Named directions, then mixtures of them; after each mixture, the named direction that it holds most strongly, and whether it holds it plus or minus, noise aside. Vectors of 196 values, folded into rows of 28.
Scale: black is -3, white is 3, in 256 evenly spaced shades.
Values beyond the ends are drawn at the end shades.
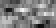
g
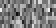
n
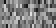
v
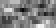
g, minus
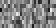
n, minus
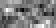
g, minus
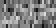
v, plus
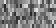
v, minus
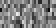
n, minus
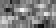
g, plus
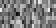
n, plus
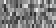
v, minus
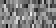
v, plus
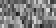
n, plus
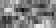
g, minus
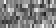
v, minus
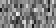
n, minus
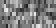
v, plus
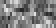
g, minus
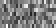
v, minus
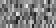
v, minus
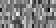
n, minus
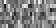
v, minus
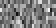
n, plus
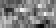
g, plus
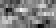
g, plus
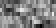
g, plus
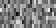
n, plus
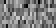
v, plus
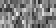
n, minus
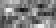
g, minus
